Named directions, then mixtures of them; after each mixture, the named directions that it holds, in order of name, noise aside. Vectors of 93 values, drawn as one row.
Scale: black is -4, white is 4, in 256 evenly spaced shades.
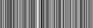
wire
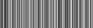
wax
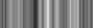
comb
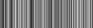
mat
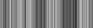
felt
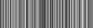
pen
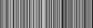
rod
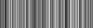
comb, pen, wax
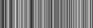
mat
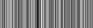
wire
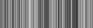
comb, felt, wax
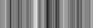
comb, felt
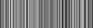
pen, rod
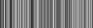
mat, pen, wire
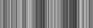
felt
